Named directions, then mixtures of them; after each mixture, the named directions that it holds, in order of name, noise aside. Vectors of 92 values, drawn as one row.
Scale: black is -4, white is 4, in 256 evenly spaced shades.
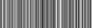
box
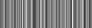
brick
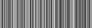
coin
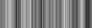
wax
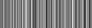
brick, coin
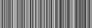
coin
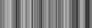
wax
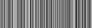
box, coin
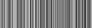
box, coin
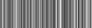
box, wax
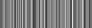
brick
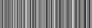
brick, coin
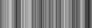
wax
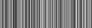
box, coin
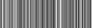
box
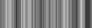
wax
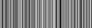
box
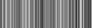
box, wax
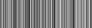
coin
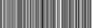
box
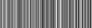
box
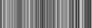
box, wax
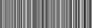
box, brick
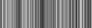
box, wax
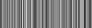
box, brick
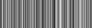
box, coin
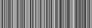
coin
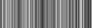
box, wax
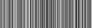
box, coin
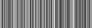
coin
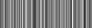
brick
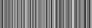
brick, coin
